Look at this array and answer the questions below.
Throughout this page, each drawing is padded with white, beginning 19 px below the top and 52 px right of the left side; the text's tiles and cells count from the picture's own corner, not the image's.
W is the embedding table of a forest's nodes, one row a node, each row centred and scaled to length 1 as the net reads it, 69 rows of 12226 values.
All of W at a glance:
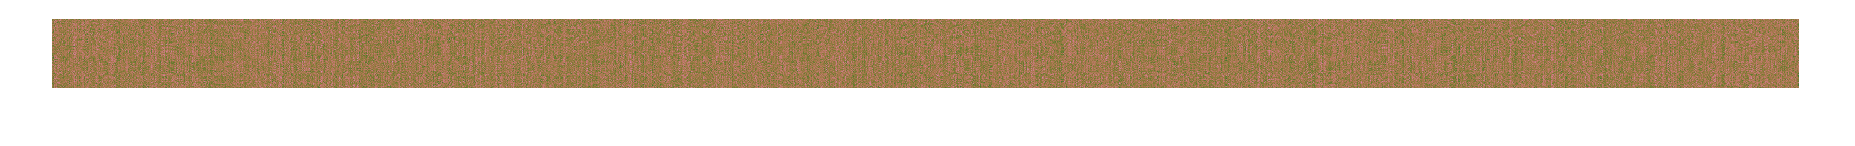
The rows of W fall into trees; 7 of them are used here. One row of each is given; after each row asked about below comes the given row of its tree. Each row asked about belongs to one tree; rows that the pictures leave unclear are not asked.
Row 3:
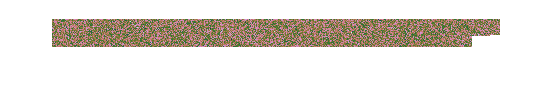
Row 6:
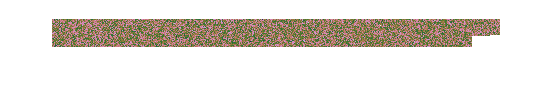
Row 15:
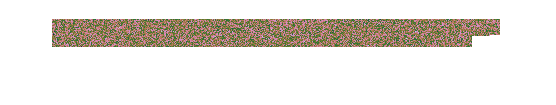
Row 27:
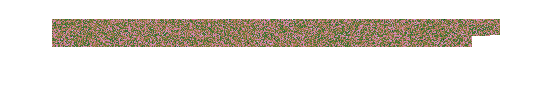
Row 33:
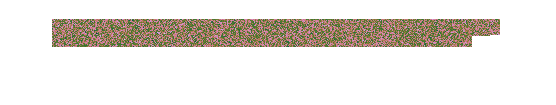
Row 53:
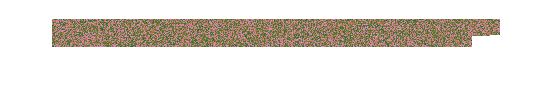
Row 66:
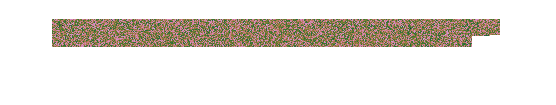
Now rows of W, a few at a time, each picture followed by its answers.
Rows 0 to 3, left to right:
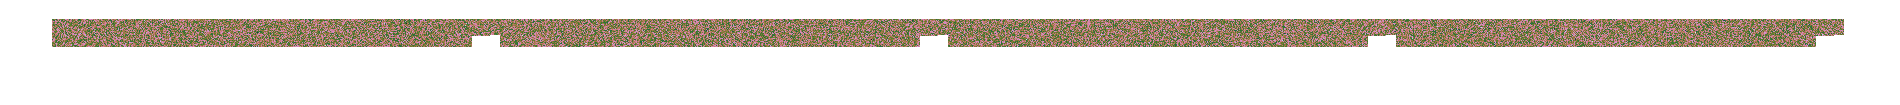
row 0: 3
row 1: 53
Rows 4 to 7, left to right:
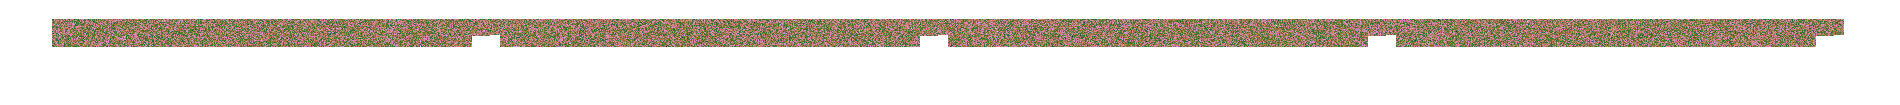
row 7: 53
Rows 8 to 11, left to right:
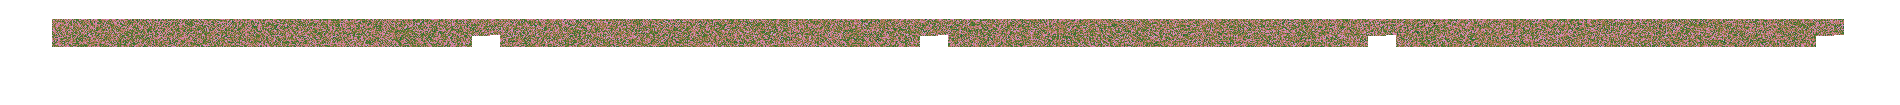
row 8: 33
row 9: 33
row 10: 66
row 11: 15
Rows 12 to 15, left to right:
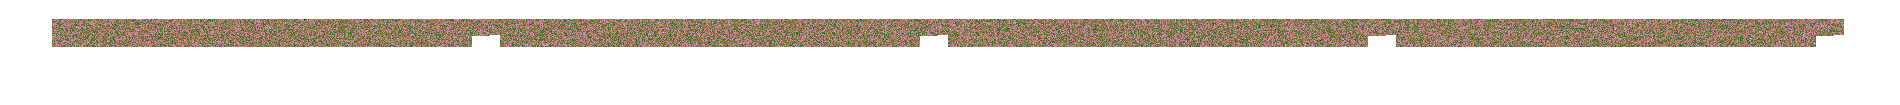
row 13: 66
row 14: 53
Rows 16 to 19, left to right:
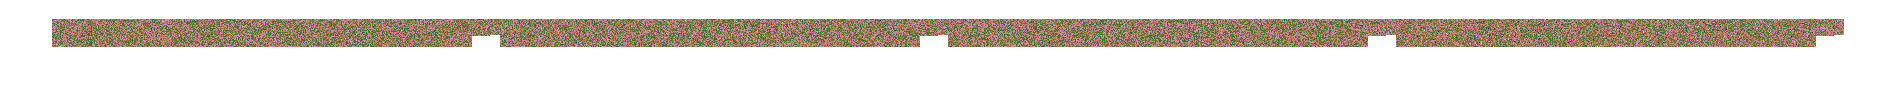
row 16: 3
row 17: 33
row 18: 6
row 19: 6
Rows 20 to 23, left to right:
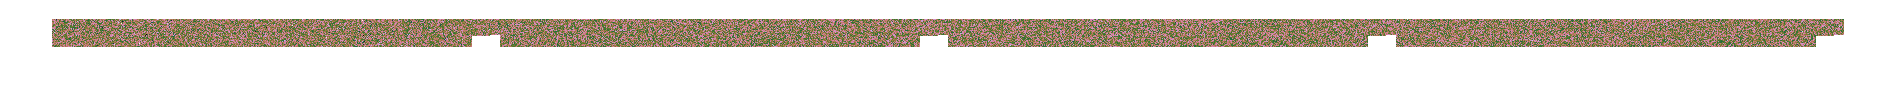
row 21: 66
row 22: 15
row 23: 15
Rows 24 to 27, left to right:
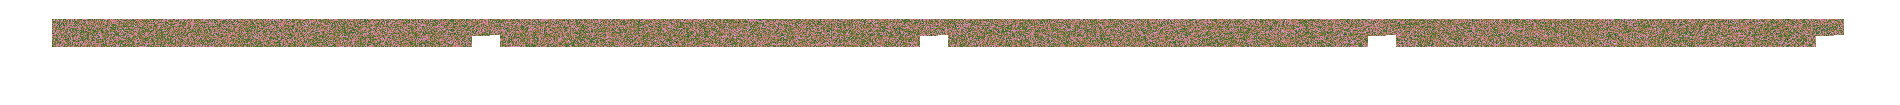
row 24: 66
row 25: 33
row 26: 66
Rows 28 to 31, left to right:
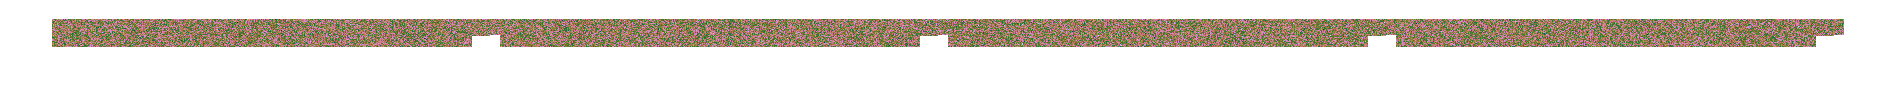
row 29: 33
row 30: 27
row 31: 33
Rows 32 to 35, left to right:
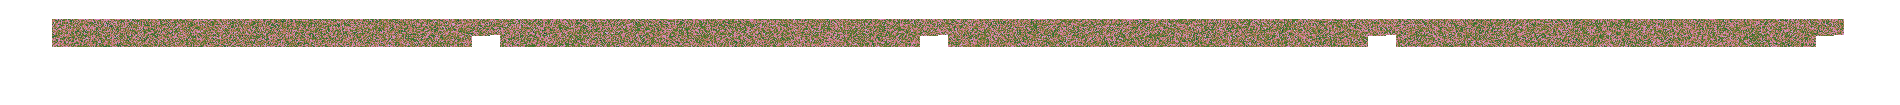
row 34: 6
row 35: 33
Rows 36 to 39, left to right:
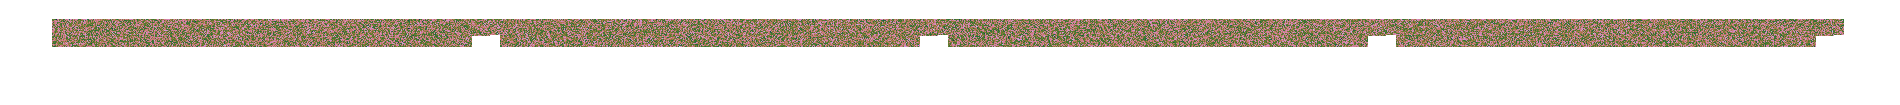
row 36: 3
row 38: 66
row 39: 66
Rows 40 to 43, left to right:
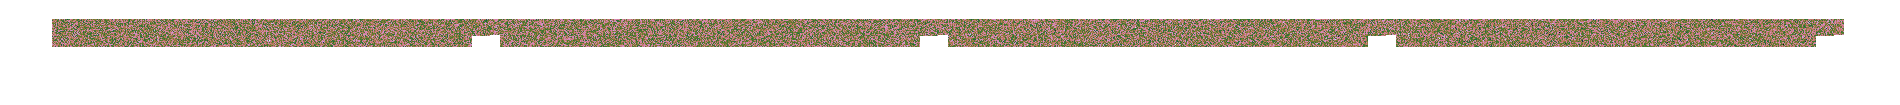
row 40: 27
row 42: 15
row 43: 15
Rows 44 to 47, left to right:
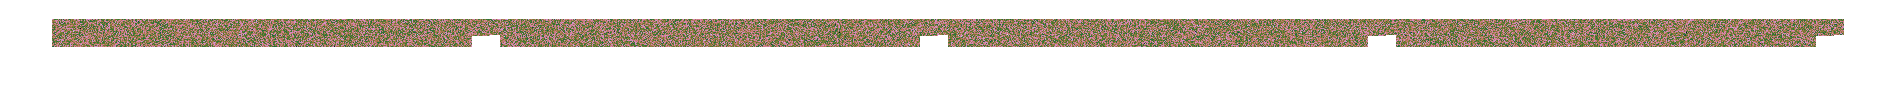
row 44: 53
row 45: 15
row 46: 53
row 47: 3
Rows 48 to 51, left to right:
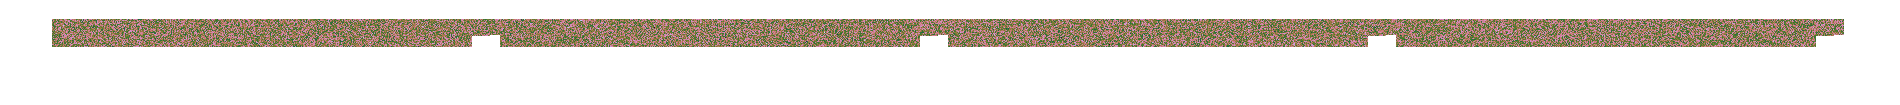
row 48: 53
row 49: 15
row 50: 53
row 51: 15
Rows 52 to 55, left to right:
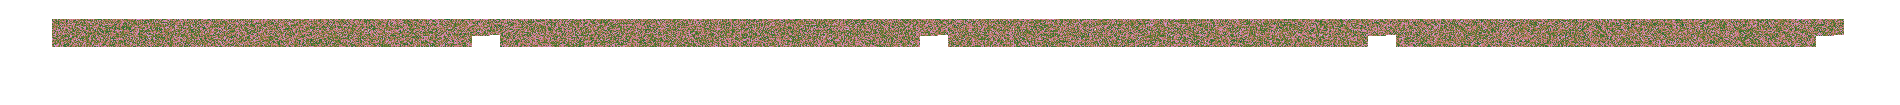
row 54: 6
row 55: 33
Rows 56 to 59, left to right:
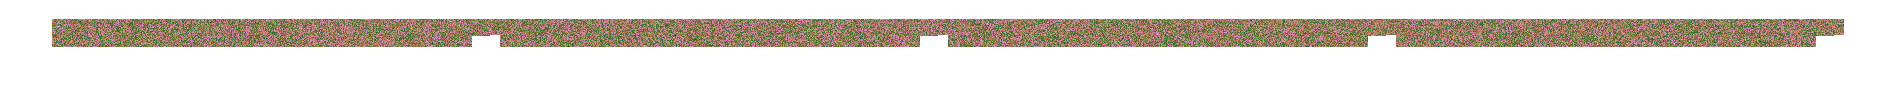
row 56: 33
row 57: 66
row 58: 66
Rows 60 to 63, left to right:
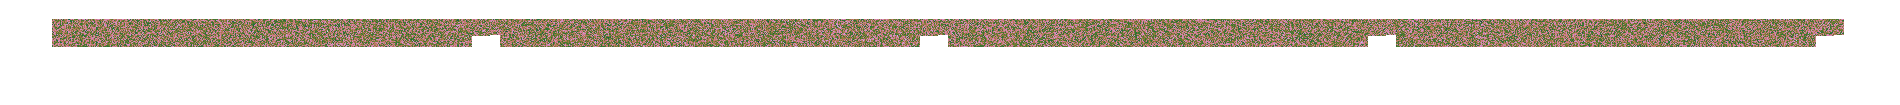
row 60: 33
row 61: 66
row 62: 33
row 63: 53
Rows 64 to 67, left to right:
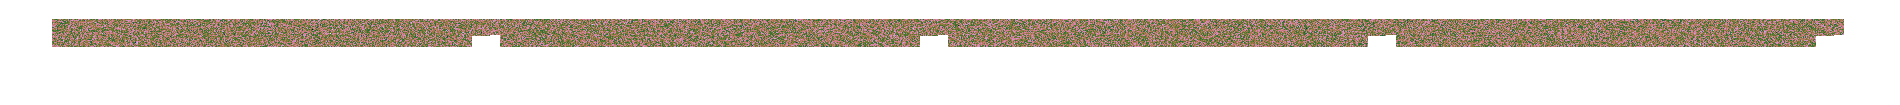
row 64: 6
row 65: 66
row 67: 3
